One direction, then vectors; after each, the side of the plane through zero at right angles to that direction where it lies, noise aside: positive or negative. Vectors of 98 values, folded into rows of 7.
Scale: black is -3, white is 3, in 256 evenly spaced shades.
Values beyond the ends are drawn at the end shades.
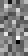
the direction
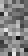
negative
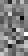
positive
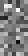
positive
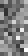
positive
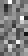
negative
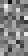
positive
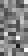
positive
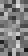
negative
